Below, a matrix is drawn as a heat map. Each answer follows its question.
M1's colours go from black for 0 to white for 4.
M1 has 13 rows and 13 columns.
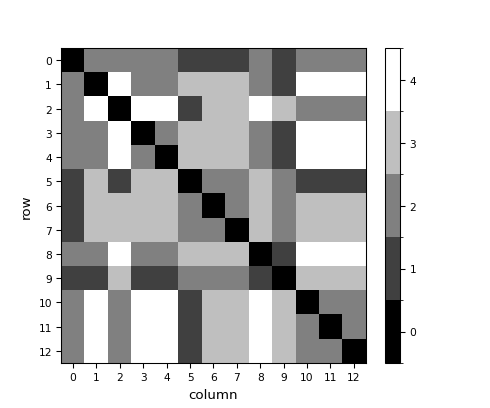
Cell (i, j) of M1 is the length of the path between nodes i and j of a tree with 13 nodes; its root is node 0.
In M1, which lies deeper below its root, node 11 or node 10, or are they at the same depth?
the same depth
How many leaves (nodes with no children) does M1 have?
10
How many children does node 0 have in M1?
4
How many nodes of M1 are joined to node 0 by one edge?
4
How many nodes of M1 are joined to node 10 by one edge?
1
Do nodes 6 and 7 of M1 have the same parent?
yes
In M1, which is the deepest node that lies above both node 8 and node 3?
9
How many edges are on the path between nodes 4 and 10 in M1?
4
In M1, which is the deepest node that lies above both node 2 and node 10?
5
